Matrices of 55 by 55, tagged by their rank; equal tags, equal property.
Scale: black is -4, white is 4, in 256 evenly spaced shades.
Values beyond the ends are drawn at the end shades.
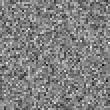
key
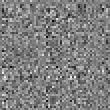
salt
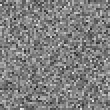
key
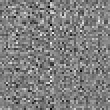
salt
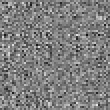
salt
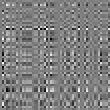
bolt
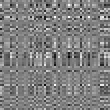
bolt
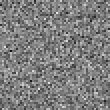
key
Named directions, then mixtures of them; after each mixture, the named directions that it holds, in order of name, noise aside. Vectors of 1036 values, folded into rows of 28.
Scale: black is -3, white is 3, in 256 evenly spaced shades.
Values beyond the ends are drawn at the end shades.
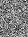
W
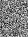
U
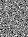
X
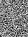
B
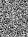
B, W, X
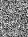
U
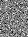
U, X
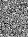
U, X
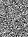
B, X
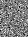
X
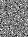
X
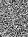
B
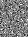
X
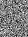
B, W, X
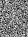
B, W, X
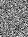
W, X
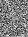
B, U, W
